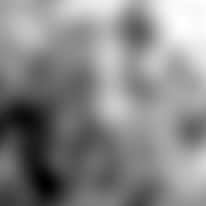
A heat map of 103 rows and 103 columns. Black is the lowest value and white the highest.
Values rise toward the top right. The top right is the ninth with the highest average. The texture varies smoothly and slowly. There are no lone odd cells. The bottom left is the ninth with the lowest average.
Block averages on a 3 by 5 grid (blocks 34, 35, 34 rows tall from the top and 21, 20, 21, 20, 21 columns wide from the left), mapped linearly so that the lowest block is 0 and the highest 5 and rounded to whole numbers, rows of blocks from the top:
33435 | 01333 | 00123
